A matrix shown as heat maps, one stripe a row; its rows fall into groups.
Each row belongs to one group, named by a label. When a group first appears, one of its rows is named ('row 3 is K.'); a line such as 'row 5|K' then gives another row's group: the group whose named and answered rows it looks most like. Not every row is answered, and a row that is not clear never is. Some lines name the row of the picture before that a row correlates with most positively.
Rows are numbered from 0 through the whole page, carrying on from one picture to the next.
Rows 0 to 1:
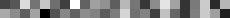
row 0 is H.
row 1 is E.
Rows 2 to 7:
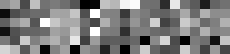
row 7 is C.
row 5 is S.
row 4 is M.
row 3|S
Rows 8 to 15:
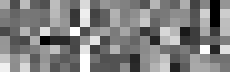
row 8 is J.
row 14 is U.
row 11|H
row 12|E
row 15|U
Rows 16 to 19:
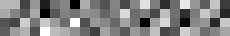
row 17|E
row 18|H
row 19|M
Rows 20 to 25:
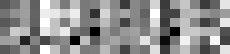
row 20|M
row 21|M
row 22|M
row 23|M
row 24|C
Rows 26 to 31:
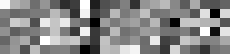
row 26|U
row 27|J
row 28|M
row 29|J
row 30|M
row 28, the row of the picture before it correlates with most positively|23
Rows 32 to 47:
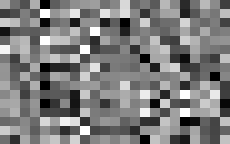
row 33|H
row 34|C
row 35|S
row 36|M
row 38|H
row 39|E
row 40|J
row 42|C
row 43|E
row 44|C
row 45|H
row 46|U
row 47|H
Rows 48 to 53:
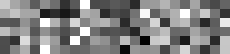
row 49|C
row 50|M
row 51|U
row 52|H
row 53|M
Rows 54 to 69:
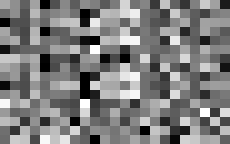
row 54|E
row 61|E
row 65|U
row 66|J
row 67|C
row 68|H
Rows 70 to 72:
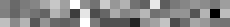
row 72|U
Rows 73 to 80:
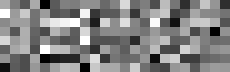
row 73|E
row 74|U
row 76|J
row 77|U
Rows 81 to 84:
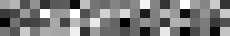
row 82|H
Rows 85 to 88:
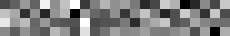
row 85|H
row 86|C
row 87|U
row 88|J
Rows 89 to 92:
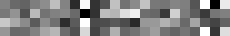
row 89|J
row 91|U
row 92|J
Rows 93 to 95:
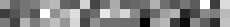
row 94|H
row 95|H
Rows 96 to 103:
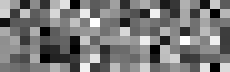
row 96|C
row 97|J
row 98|S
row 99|E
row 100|C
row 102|E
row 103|J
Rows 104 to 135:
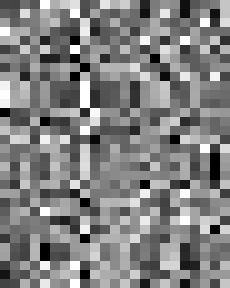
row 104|H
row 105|H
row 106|J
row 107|U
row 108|C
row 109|H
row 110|E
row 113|U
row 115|U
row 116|S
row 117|E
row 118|U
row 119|M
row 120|J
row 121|J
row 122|J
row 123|J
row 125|C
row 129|J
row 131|E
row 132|E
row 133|H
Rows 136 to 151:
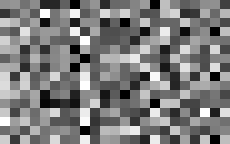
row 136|E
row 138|C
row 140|U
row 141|C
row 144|J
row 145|U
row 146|C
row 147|E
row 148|J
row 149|U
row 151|J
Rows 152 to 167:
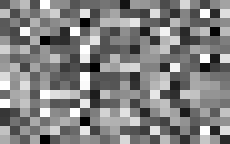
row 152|M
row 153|J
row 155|H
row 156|E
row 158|J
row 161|U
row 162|M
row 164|H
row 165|S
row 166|J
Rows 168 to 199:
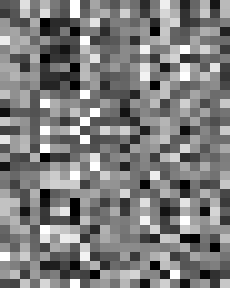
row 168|H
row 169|H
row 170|E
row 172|U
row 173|C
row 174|E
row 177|E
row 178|U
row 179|M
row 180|S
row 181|U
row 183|U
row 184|M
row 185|E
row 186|S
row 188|H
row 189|E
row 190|C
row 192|C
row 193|M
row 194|H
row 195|J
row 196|U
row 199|H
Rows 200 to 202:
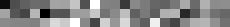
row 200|S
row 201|E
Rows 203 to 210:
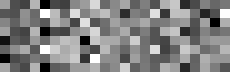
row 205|J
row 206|E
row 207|S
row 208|M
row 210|E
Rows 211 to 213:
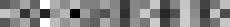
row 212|C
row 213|M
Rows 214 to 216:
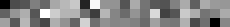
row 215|M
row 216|J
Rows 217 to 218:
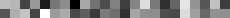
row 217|C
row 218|M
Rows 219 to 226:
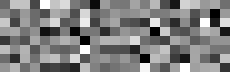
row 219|M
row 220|J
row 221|J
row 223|S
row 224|U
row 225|H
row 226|C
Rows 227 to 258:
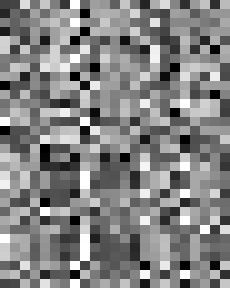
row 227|H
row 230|S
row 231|C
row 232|J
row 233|M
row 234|M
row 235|C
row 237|J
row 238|C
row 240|U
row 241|S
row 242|H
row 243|E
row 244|C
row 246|U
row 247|U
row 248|C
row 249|E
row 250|M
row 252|J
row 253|U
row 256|H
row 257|C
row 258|H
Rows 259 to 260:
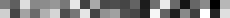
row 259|H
